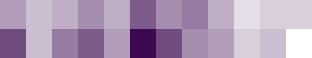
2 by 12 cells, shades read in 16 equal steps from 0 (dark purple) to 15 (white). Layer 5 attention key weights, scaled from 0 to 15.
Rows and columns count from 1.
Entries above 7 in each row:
10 7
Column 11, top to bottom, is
12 11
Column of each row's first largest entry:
10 12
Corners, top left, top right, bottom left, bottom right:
9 12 4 15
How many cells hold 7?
2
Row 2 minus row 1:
-5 0 -3 -3 -1 -5 -4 1 -1 -1 -1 3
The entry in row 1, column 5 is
10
